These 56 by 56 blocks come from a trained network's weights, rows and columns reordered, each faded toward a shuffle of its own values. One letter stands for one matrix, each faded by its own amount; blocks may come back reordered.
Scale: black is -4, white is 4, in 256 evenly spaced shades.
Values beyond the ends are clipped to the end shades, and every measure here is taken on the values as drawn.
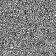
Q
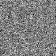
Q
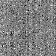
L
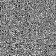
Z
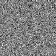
Q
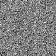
Q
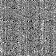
L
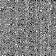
L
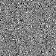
Z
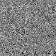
Z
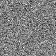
Q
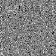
Z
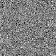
Z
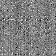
L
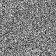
Q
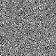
Z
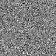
Q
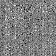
L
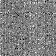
L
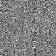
Z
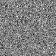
Q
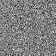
Q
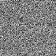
Q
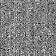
L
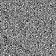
Z
